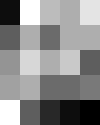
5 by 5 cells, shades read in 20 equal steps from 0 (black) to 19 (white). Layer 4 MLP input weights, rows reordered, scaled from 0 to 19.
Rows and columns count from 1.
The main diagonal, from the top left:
1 13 13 8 0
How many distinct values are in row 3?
5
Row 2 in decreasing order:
13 13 13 8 7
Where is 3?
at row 5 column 3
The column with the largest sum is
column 2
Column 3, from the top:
14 8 13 8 3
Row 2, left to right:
7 13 8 13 13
